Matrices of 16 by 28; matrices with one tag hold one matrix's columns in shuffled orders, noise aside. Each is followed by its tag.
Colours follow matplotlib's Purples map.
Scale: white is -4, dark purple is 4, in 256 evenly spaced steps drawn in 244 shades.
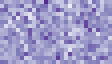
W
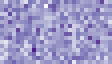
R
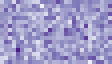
R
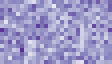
R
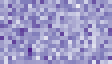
R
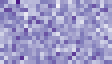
W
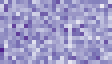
R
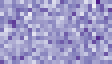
W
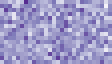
W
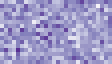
R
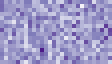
R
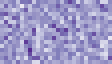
R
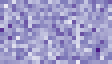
R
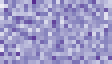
W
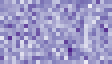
R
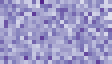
W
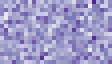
W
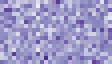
W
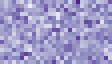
W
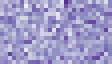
W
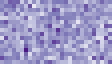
R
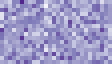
W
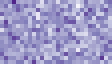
W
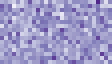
W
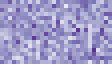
R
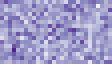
R
